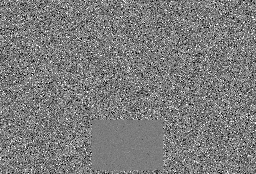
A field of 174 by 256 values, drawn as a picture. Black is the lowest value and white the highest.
Odd patch: calmer, in the bottom middle. Average level on the scale: 50%. Slope: none. Mirror symmetry: none. Calmest part: bottom middle. Grain: fine. Stripes: none.
